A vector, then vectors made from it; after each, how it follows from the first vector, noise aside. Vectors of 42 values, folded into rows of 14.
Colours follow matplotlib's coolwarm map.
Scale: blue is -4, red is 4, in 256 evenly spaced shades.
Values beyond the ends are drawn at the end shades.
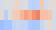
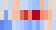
scaled up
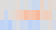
shrunk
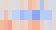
negated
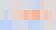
shrunk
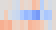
negated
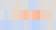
shrunk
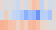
negated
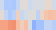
wrapped around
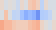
negated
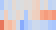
wrapped around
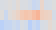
shrunk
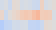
shrunk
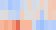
wrapped around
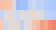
wrapped around
